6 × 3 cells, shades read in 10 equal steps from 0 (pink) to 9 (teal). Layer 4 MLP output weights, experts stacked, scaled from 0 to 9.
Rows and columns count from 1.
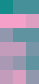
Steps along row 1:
down same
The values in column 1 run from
0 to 9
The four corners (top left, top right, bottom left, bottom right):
9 7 2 4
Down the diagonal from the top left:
9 0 6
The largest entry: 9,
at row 1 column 1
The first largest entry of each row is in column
1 3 2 3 3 3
